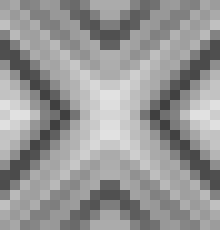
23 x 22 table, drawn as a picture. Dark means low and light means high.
Average level on the scale: 60%. Mirror symmetry: left to right and top to bottom. Slope: none. Ninth with the highest average: centre.
